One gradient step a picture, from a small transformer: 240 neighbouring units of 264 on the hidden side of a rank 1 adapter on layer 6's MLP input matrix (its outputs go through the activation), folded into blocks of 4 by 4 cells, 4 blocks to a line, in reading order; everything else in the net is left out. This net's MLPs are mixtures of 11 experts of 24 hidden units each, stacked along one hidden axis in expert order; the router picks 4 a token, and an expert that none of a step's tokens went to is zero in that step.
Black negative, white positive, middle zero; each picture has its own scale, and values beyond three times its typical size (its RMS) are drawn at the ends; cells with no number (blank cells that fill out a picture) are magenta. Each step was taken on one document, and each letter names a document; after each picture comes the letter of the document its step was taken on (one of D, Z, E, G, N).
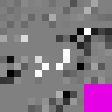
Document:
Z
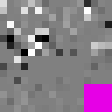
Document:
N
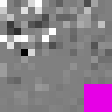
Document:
N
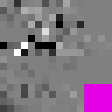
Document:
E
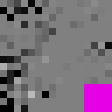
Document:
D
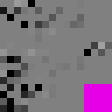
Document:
D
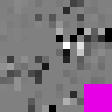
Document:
Z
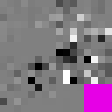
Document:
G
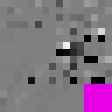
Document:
G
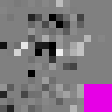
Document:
E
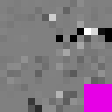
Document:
Z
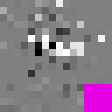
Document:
E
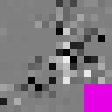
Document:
G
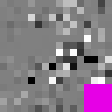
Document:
G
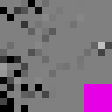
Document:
D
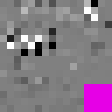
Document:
N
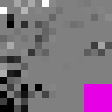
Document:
D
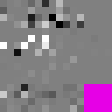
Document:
E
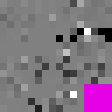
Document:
Z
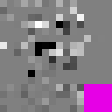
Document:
E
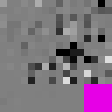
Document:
G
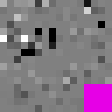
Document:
N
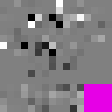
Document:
E
